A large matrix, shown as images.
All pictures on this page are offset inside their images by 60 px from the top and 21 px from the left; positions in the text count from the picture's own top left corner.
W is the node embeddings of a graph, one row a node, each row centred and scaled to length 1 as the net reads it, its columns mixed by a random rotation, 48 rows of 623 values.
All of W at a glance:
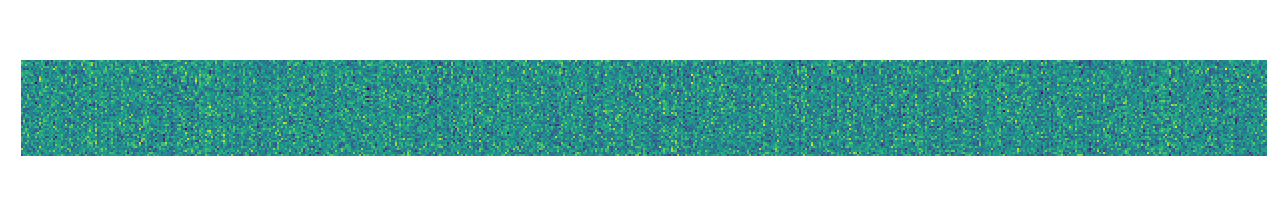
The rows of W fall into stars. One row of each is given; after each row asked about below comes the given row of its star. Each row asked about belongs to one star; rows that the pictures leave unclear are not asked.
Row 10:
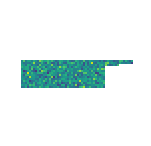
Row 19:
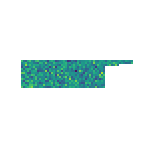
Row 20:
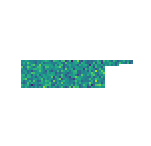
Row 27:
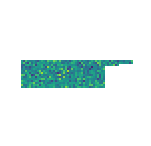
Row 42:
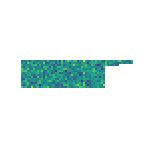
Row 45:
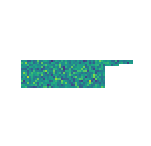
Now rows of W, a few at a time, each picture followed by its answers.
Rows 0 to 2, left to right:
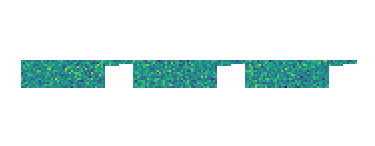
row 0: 45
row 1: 19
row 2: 19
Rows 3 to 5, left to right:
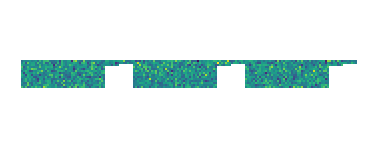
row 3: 42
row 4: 45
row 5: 20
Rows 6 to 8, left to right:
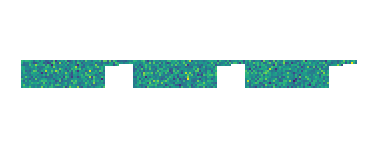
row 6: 19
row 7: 45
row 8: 27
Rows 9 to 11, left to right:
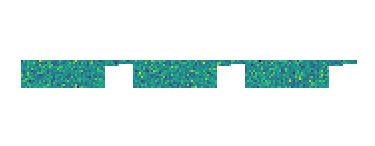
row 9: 10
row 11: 27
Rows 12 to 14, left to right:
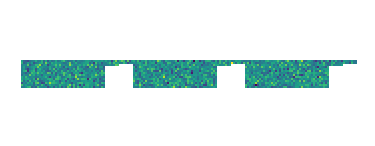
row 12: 45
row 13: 20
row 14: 20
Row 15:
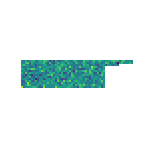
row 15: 42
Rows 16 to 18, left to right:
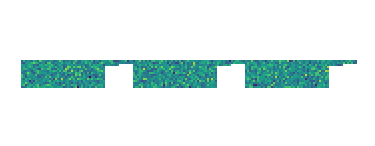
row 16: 10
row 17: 10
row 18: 20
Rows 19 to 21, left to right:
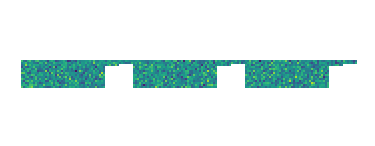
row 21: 27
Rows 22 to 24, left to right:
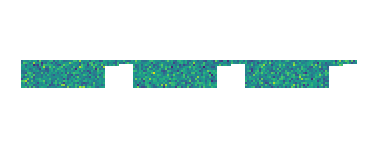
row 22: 10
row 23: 27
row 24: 45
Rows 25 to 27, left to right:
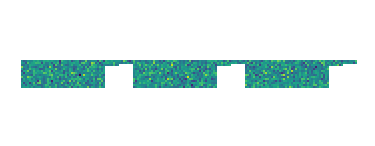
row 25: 42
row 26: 45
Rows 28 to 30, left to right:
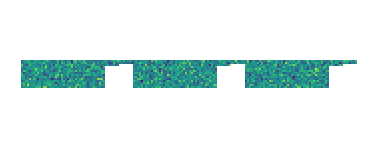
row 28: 42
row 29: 10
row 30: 42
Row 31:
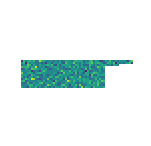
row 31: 10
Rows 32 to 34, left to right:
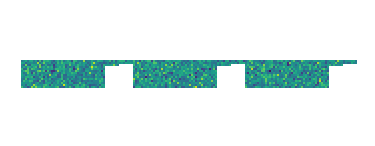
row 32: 42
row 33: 45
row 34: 20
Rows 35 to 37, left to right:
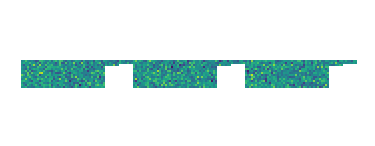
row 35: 27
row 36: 19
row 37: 10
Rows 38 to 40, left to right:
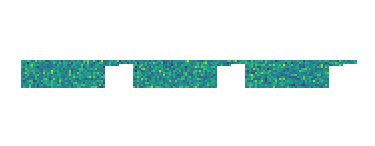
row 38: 19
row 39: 42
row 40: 45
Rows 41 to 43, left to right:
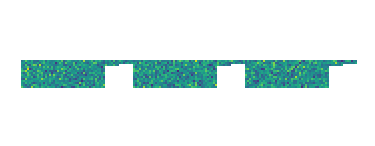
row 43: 10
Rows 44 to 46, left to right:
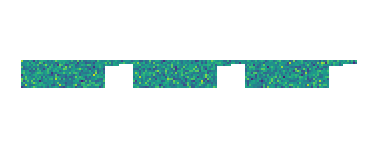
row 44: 45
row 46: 20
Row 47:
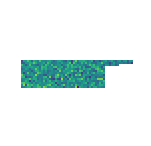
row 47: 10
